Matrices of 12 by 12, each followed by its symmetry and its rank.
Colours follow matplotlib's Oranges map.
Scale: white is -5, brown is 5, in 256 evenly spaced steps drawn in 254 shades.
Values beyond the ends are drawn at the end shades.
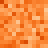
neither, full rank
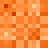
symmetric, rank two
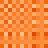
symmetric, rank one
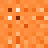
symmetric, rank two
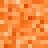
neither, full rank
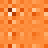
symmetric, rank one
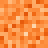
symmetric, full rank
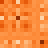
symmetric, rank two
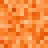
neither, full rank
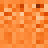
neither, rank two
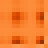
symmetric, rank one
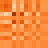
symmetric, rank one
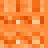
neither, rank two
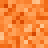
symmetric, full rank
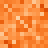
symmetric, full rank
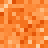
symmetric, full rank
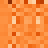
neither, rank two
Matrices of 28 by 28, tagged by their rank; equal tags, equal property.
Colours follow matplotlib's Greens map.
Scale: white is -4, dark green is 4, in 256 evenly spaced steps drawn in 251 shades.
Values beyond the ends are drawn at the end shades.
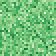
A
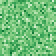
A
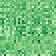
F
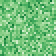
A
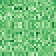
F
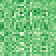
F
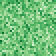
A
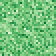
A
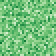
A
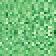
F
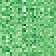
F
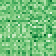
F
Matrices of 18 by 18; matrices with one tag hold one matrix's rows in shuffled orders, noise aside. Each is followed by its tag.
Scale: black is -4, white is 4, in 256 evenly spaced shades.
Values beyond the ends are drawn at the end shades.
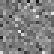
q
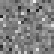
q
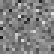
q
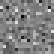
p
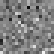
q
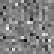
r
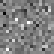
r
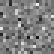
q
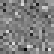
r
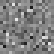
r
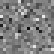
q
